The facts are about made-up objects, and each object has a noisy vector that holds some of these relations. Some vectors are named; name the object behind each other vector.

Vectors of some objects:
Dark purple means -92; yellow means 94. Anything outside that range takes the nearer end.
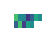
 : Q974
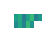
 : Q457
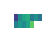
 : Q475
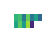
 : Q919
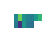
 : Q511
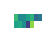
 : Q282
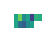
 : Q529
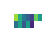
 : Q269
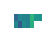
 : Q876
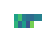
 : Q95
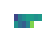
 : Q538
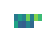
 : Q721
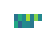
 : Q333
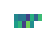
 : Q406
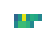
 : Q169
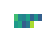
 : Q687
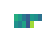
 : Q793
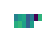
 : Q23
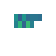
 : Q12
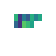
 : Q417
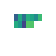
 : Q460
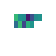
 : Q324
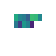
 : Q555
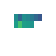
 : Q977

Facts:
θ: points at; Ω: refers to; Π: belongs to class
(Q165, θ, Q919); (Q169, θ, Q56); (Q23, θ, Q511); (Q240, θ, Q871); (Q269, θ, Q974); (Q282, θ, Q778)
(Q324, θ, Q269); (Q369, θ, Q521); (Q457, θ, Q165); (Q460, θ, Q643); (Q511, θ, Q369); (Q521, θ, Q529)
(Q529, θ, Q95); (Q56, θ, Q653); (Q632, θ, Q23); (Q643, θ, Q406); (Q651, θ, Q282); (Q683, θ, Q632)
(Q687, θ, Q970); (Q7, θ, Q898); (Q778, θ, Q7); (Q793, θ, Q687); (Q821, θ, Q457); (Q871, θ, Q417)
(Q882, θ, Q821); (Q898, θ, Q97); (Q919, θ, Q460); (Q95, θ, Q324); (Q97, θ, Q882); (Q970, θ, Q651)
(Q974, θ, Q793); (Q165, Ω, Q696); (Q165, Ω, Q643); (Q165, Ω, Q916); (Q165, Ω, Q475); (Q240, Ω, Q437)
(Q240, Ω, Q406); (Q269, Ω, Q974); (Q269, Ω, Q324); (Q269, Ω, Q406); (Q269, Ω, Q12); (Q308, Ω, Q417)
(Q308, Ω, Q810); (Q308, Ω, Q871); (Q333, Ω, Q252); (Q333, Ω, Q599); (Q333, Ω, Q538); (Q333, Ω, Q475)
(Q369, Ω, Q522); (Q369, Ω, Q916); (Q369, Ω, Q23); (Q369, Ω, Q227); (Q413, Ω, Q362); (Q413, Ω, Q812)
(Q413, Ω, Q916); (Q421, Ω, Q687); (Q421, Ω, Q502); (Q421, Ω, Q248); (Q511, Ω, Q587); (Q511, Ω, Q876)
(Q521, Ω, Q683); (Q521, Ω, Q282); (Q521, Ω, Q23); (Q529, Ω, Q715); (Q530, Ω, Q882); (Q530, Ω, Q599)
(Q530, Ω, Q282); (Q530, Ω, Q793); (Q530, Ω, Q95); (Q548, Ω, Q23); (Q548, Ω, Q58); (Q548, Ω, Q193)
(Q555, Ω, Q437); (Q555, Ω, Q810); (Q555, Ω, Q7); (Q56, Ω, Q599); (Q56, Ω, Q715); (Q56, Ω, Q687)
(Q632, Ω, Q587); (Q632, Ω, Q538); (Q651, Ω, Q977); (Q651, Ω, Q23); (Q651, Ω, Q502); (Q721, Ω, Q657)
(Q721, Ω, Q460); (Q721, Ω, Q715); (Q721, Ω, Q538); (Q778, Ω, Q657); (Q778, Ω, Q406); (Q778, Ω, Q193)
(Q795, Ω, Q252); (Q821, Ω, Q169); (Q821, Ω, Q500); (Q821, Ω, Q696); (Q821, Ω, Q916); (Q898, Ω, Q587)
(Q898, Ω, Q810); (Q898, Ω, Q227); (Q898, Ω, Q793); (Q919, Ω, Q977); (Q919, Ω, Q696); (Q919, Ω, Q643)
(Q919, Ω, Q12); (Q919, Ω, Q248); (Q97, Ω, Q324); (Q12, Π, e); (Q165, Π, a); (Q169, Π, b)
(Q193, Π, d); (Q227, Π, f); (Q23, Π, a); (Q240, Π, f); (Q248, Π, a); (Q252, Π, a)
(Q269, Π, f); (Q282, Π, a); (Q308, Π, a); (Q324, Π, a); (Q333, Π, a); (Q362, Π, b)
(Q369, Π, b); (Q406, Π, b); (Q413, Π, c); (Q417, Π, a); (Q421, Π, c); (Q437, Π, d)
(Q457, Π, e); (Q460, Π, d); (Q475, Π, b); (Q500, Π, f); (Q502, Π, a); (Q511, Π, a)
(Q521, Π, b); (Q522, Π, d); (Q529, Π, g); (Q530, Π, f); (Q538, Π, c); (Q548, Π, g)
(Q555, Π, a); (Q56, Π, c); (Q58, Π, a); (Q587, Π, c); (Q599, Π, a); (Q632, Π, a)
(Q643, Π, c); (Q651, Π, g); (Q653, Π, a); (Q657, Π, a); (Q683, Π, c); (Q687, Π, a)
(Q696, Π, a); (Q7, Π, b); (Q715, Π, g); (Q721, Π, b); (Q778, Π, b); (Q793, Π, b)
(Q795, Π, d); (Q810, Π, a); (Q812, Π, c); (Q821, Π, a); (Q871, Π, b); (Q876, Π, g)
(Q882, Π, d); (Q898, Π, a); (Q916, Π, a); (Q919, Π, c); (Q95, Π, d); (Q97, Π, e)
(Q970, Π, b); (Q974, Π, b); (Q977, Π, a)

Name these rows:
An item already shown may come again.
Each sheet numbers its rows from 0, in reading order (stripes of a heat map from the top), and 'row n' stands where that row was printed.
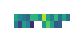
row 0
Q555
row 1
Q651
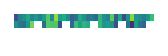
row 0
Q252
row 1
Q821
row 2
Q696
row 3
Q421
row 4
Q511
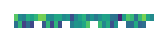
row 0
Q778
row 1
Q97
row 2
Q475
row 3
Q683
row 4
Q898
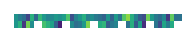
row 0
Q406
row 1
Q548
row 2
Q252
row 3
Q193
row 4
Q269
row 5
Q810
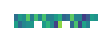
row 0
Q795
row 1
Q282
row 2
Q974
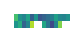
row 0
Q687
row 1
Q715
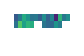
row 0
Q696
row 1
Q437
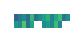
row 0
Q227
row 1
Q457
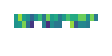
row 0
Q369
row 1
Q632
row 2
Q56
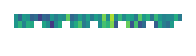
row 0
Q248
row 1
Q657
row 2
Q522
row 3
Q165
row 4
Q530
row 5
Q970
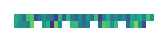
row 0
Q882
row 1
Q406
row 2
Q58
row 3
Q916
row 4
Q413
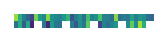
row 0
Q269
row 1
Q511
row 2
Q587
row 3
Q7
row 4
Q643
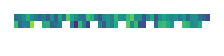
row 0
Q599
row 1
Q193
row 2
Q308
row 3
Q876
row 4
Q521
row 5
Q500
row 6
Q502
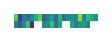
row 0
Q240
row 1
Q227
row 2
Q653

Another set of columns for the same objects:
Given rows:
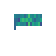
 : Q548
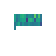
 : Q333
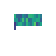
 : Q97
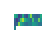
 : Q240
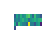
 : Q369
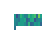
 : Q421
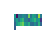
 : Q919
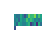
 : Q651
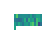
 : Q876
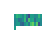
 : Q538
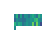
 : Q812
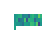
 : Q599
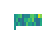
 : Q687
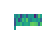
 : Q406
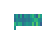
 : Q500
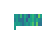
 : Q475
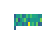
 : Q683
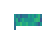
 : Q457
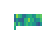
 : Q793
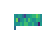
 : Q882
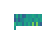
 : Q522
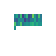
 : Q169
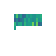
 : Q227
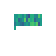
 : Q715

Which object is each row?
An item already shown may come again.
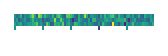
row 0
Q248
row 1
Q974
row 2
Q555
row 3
Q369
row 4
Q653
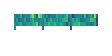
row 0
Q248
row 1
Q457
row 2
Q165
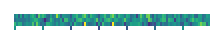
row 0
Q500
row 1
Q555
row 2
Q521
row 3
Q521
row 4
Q898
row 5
Q721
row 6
Q657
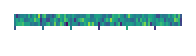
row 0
Q165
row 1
Q7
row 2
Q193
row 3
Q778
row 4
Q587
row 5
Q821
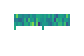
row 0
Q587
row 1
Q252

